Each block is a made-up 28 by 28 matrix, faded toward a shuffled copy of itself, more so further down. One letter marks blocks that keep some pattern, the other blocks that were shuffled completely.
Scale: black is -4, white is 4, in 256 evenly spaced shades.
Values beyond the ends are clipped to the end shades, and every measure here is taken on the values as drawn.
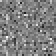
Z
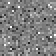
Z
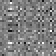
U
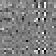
U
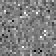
Z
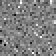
Z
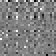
U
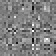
U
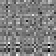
U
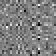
U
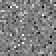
Z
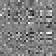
U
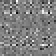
U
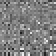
U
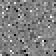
Z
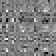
U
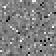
Z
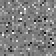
Z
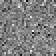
Z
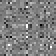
U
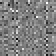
U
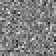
Z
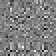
U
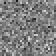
Z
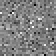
Z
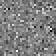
Z
